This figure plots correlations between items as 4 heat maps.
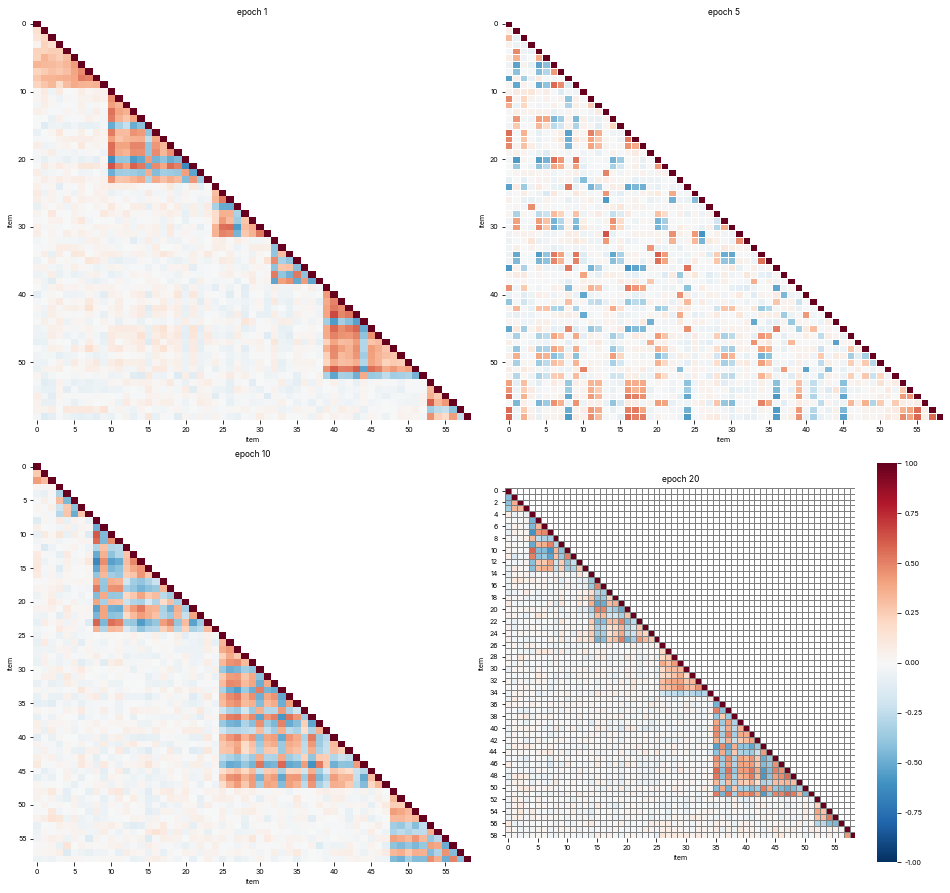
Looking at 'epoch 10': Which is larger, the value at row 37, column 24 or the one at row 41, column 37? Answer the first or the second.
the second
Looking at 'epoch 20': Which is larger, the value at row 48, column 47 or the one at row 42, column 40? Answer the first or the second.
the first
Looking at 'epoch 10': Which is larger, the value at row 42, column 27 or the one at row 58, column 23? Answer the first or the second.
the first
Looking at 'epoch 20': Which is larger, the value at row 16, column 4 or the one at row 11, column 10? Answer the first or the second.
the second
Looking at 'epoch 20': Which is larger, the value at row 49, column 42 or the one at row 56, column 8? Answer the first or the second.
the first
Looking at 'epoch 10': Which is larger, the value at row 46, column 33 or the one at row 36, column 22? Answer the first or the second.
the second
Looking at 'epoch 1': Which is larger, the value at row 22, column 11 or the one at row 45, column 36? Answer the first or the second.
the second
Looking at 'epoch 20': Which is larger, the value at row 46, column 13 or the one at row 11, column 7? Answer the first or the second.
the first
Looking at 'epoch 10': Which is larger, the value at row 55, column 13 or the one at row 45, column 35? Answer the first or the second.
the second
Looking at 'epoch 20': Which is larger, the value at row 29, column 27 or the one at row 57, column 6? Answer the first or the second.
the first
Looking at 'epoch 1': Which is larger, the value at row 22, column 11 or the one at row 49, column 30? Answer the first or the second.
the second
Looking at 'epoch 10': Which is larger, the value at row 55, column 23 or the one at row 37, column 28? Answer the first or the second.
the second
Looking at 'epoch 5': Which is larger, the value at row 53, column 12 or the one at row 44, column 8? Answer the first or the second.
the first
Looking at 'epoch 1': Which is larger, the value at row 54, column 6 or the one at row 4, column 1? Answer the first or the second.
the second
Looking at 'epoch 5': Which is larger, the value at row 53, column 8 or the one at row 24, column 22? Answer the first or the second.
the second
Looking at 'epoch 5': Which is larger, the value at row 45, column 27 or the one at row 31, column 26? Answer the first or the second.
the first
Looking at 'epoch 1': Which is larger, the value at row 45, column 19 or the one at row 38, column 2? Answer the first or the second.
the first
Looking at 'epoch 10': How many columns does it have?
59
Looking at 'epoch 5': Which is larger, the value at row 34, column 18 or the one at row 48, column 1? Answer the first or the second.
the first
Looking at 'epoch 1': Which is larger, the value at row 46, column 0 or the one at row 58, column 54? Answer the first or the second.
the second
